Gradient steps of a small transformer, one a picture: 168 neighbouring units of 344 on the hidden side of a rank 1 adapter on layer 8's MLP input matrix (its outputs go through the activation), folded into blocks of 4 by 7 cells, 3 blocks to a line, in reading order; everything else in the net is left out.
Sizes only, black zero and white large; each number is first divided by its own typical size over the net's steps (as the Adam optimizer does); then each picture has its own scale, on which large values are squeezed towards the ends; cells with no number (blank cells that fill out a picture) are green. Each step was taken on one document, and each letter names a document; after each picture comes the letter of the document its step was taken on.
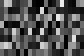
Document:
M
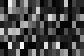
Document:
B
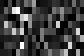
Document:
B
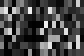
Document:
M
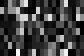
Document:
B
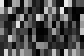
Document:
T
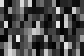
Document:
T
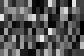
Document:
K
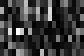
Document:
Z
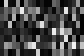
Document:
K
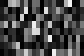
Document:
T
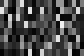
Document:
M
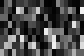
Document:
K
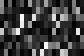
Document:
B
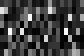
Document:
Z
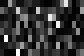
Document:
B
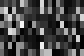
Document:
M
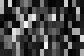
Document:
B
